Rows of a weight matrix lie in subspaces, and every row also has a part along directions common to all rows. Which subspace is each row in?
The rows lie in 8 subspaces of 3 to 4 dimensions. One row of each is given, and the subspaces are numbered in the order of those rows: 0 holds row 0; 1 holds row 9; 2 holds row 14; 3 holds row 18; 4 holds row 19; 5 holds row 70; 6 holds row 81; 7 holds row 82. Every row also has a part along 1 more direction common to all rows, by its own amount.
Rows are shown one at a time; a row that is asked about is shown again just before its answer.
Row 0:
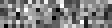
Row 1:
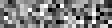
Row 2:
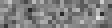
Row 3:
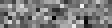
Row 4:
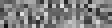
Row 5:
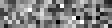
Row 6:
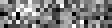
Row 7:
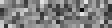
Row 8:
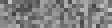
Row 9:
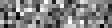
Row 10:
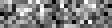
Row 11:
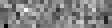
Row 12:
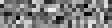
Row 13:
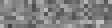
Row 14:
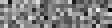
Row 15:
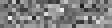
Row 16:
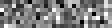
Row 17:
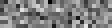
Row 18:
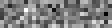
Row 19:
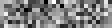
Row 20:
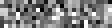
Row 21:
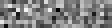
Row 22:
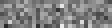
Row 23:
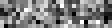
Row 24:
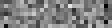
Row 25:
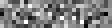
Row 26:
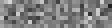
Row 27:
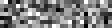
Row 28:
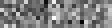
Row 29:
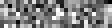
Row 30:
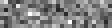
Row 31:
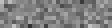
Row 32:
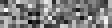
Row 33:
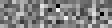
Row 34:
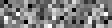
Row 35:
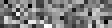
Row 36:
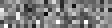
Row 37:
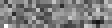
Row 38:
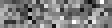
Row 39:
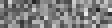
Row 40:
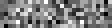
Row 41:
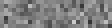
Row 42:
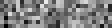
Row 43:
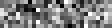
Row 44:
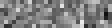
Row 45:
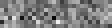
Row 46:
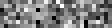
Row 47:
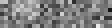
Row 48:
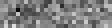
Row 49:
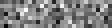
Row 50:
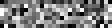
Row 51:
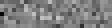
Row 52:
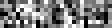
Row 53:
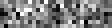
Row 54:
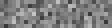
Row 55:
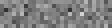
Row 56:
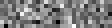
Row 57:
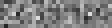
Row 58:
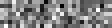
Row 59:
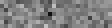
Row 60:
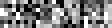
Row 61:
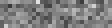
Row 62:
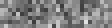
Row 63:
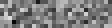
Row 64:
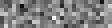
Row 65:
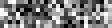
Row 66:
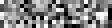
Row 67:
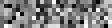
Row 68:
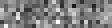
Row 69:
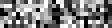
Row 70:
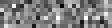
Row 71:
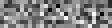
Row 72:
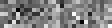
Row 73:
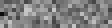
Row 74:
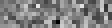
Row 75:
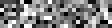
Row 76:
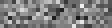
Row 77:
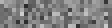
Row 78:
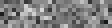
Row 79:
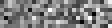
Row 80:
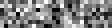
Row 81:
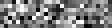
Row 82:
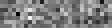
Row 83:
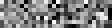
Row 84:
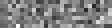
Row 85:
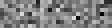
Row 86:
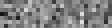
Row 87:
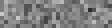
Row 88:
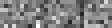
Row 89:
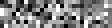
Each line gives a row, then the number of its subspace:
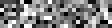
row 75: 5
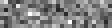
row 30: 4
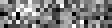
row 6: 2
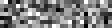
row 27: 4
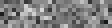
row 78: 5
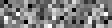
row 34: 1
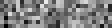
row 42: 1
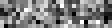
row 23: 6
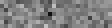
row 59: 4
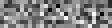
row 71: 0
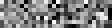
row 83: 3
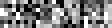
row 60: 0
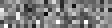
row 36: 6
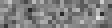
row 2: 7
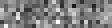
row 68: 6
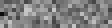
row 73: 5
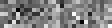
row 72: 2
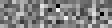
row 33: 0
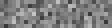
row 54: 1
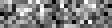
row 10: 7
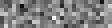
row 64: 7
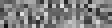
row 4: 7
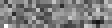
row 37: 6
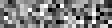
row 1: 0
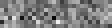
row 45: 6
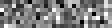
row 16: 5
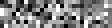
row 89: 1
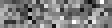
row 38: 7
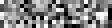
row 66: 3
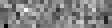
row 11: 4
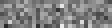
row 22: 3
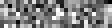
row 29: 0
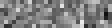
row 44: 5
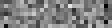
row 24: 1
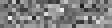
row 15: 6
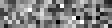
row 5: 0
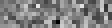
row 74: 1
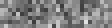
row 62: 7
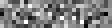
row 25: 1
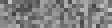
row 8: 2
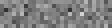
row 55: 3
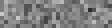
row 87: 5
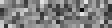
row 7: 3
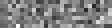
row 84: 6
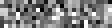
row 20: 0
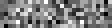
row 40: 4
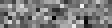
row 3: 6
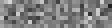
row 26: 7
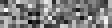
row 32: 4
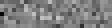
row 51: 5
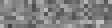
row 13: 6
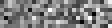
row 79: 0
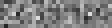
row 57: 7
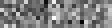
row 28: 3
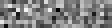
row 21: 0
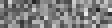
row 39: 2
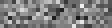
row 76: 6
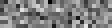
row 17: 4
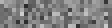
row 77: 3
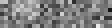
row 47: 2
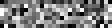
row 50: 3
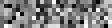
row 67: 3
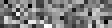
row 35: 1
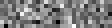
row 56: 1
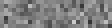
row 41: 1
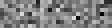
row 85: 0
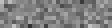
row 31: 2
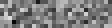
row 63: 4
